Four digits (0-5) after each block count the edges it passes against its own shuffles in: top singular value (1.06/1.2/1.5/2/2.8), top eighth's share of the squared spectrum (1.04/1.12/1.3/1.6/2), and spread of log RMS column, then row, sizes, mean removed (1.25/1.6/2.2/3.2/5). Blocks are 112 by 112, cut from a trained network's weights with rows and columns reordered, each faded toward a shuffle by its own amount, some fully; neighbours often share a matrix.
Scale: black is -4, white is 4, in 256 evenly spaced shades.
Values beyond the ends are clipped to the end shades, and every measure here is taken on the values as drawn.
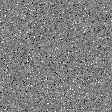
1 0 0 0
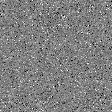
2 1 1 0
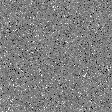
0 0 0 0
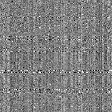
4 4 2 3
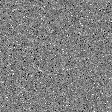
0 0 0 0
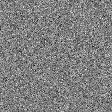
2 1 0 0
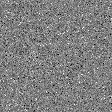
0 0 0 0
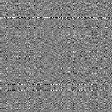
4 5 3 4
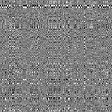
4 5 3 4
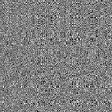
4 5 3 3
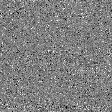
2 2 0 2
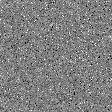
0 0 0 0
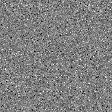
2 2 0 2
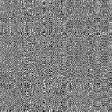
4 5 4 3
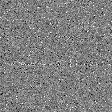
2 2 0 1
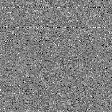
3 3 1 2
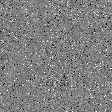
2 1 1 1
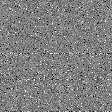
3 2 0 1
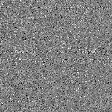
2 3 0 2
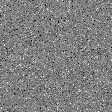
0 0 0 0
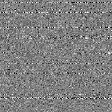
3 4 1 3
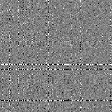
5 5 2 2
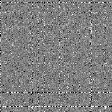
4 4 3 2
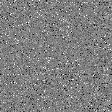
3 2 1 1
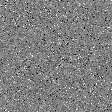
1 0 0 0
